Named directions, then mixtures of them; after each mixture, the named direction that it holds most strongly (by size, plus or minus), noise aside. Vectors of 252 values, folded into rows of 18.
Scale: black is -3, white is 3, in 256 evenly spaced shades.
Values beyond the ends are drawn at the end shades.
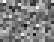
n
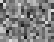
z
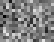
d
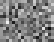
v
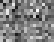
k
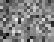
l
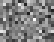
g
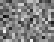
l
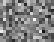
g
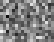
k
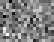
d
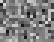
z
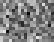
z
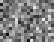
l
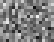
v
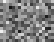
n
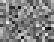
v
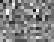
k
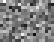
n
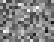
n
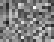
v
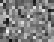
z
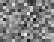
g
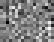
v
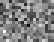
d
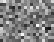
n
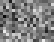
d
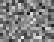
g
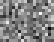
v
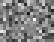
g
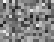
n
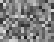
z
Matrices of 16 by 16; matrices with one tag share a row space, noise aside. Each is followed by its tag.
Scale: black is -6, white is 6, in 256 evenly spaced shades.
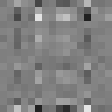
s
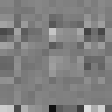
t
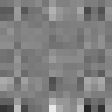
t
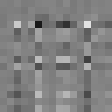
s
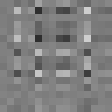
s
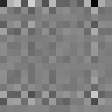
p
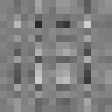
s
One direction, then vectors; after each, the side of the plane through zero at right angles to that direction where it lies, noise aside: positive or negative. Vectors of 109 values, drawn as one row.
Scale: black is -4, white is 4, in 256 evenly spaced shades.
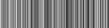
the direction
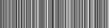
negative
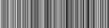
positive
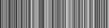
negative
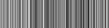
positive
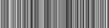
positive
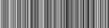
positive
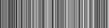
negative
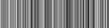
positive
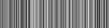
negative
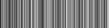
negative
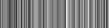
negative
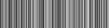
negative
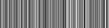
negative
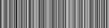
negative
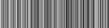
positive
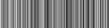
positive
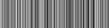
positive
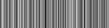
negative
